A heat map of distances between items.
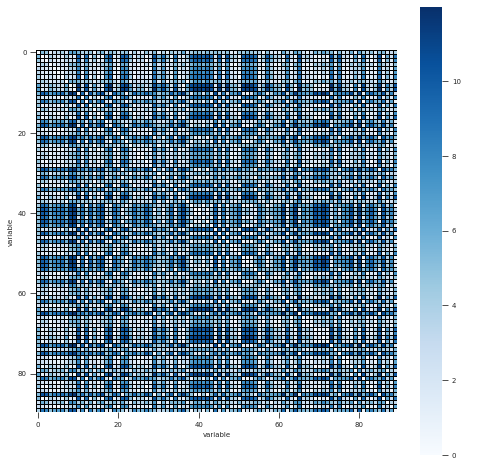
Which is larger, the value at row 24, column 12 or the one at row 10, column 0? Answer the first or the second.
the first
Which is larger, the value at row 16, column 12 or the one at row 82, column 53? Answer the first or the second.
the first
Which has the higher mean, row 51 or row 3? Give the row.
51
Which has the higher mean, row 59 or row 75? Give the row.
75
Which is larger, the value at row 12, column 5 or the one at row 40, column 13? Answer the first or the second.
the second
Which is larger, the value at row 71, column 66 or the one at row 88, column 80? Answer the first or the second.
the first
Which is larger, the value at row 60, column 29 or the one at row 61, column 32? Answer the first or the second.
the first
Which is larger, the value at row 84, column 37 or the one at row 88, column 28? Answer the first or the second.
the first
